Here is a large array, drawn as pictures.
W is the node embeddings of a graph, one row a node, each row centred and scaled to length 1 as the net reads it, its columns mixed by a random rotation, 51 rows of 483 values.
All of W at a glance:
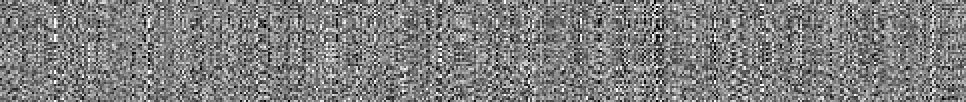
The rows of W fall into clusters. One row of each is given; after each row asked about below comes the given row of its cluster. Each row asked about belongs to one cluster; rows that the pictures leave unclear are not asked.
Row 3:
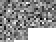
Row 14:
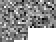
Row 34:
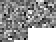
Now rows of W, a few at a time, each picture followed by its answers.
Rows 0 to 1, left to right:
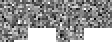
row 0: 14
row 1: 14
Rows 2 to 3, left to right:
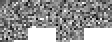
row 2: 34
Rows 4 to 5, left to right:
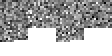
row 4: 34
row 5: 3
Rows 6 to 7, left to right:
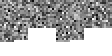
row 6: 14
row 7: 3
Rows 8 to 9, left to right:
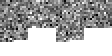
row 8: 34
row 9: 3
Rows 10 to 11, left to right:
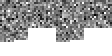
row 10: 3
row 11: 3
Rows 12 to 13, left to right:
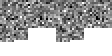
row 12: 3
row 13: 3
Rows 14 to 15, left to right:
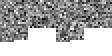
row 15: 14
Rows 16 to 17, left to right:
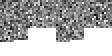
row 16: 34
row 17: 3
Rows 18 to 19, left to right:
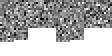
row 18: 3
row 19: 3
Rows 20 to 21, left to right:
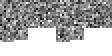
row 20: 3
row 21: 14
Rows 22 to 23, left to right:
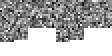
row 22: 14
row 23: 34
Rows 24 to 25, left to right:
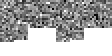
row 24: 14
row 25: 3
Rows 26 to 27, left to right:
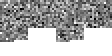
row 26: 14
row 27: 14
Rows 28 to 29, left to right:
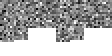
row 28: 3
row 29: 14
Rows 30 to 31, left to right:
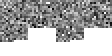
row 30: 14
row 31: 3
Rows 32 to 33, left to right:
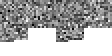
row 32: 14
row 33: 34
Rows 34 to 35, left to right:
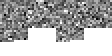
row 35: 3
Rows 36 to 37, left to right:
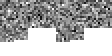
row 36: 3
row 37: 14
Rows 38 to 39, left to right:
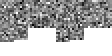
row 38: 14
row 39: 34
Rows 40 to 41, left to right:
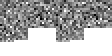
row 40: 3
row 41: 3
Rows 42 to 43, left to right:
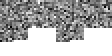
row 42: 34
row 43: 14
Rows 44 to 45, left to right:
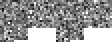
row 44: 34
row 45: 34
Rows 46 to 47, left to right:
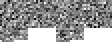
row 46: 3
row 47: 14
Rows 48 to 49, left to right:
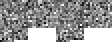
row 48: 34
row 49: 34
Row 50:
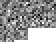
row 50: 3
